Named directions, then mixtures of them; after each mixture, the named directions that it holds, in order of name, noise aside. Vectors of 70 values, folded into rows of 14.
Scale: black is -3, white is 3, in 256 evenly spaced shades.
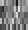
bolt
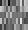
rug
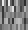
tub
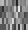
bolt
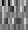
tub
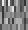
tub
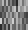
bolt, rug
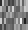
rug, tub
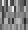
tub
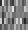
rug, tub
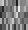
bolt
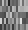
bolt, rug
